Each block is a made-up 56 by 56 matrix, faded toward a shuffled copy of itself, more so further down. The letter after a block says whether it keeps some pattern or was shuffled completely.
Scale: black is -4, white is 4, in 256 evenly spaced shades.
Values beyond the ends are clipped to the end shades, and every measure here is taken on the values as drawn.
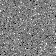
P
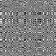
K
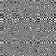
K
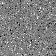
P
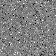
P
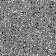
P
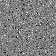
P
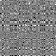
K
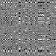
K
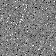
P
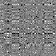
K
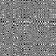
K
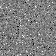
P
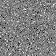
P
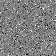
P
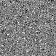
P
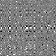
K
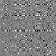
K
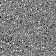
P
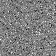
P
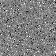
P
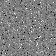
P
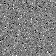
P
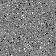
P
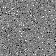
P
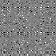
K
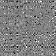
K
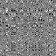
K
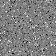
P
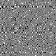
K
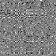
K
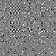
K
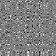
K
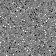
P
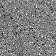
P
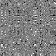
K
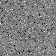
P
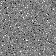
P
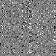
K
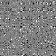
K
